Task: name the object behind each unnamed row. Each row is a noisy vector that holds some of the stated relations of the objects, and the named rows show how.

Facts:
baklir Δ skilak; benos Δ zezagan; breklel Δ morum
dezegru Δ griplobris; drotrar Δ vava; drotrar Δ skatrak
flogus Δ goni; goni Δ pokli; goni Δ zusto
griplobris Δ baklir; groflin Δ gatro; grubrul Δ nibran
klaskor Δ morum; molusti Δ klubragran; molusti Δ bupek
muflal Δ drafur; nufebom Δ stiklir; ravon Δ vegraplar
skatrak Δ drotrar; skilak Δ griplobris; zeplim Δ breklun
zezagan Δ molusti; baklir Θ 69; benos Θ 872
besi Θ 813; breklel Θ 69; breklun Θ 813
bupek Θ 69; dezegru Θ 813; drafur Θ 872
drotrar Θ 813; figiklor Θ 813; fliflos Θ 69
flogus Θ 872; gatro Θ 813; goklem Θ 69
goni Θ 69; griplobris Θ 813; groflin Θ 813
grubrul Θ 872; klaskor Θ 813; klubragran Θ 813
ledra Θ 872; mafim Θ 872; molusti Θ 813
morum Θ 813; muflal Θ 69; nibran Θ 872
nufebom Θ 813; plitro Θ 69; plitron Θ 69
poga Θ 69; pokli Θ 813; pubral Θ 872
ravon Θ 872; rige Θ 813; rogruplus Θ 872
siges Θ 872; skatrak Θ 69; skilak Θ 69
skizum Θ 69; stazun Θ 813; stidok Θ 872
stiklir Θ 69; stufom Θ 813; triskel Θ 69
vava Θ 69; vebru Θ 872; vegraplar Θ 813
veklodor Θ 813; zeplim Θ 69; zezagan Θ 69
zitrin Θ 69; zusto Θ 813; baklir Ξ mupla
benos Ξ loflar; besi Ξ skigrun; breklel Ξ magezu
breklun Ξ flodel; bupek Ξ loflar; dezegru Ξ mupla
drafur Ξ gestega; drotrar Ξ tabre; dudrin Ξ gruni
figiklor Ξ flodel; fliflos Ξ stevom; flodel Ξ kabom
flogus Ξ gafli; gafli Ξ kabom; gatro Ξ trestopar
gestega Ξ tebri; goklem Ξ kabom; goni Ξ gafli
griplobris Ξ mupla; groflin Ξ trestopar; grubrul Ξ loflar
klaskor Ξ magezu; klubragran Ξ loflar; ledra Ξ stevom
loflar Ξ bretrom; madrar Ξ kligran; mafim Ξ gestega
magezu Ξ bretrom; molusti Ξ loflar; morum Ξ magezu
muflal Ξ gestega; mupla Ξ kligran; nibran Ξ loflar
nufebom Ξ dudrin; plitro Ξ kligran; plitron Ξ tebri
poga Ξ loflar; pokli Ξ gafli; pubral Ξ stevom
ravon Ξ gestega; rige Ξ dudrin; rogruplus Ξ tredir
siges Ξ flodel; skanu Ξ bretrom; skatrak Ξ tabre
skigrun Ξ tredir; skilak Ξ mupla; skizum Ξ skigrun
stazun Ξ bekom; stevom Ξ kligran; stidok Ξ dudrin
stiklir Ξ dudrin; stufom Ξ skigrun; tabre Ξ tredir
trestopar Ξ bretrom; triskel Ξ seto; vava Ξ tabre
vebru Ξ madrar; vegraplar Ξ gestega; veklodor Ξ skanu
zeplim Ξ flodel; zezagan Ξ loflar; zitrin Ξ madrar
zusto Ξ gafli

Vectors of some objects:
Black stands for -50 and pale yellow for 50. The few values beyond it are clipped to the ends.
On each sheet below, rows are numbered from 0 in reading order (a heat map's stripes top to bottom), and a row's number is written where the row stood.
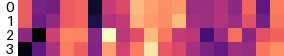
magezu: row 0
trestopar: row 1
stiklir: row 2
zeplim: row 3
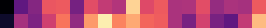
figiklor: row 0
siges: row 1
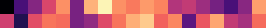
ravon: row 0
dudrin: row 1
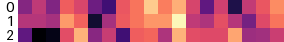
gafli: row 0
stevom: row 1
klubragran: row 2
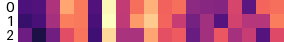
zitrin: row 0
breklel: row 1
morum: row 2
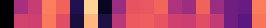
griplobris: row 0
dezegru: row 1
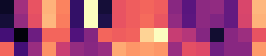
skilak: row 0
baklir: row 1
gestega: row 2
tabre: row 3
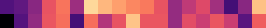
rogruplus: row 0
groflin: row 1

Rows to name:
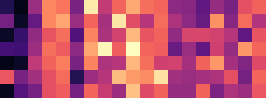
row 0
plitron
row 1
zezagan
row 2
veklodor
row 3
goni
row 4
rige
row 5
bretrom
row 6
breklun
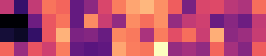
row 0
gruni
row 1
vegraplar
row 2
molusti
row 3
loflar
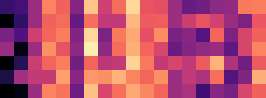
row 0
goklem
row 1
stazun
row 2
poga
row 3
vava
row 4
nufebom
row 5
grubrul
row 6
muflal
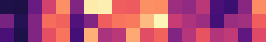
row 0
drafur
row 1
tebri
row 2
gatro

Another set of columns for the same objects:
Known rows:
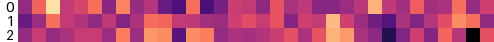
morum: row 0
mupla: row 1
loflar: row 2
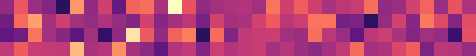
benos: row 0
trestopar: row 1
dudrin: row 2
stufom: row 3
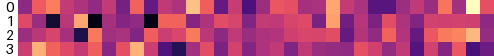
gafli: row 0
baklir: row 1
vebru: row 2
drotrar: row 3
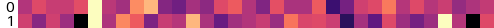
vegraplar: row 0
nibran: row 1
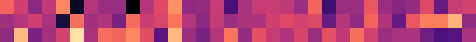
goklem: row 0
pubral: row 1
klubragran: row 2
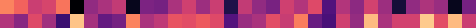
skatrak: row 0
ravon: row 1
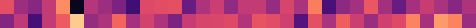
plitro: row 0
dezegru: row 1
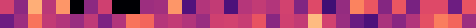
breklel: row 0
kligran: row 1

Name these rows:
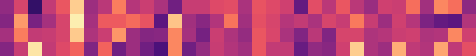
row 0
griplobris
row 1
molusti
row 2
figiklor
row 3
klaskor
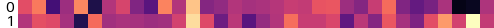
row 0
bupek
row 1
siges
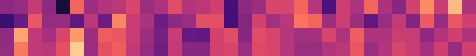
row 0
mafim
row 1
gestega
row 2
gatro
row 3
veklodor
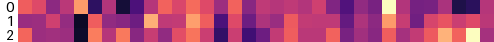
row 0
stiklir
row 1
stidok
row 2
flogus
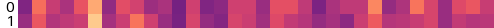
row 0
groflin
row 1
stazun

